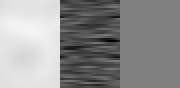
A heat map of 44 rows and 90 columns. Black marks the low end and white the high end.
It is made of 1 by 3 panels. Panel 1,1: very high, smooth, faint in contrast. Panel 1,2: low, streaked across. Panel 1,3: middling, flat.
